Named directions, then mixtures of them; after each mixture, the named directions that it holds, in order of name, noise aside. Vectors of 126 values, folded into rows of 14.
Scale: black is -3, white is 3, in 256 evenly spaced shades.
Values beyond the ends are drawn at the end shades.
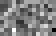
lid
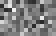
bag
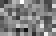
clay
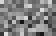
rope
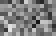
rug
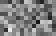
rug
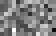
lid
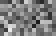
rug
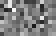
bag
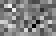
bag, rug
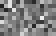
bag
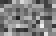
clay, rug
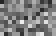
rope
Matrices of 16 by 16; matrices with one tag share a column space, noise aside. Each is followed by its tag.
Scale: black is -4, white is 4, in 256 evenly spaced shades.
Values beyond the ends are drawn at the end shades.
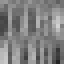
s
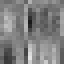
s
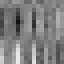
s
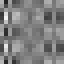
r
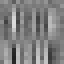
s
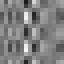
r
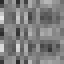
r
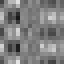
r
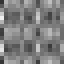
r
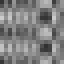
r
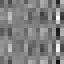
r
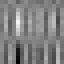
s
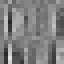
s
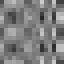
r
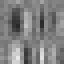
s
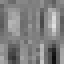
s
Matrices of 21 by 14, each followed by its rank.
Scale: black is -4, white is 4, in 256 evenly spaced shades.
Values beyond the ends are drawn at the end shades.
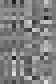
three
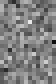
full rank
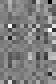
three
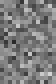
full rank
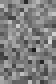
full rank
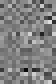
three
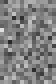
full rank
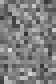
full rank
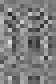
three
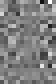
three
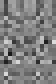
three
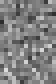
full rank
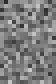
full rank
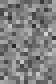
full rank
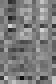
three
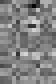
three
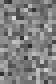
full rank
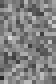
full rank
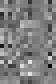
three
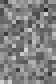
full rank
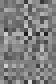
three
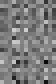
three
